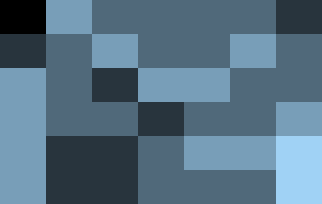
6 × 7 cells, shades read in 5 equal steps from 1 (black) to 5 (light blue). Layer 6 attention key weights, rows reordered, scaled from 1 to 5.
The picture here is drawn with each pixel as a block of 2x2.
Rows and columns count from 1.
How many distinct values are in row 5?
4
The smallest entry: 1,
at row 1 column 1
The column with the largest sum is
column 7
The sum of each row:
19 22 23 22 24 22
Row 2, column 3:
4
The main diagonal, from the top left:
1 3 2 2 4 3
